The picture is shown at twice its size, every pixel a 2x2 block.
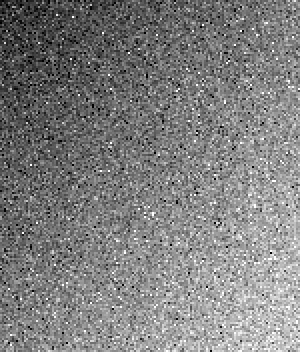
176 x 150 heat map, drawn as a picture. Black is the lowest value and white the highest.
No single row or column stands out from its neighbours. The ninth with the lowest average is the top left. The histogram is bell-shaped. Values rise toward the bottom right.
